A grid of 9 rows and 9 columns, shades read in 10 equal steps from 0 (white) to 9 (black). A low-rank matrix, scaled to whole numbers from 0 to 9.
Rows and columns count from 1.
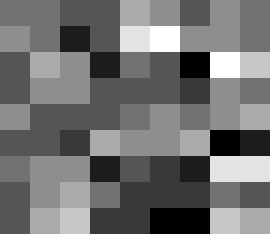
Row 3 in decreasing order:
9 8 6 6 5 4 3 2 0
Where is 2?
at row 3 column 9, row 9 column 3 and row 9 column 8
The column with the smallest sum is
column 8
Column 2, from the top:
5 5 3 4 6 6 4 4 3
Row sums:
44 37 43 48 43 50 44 50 48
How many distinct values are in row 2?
6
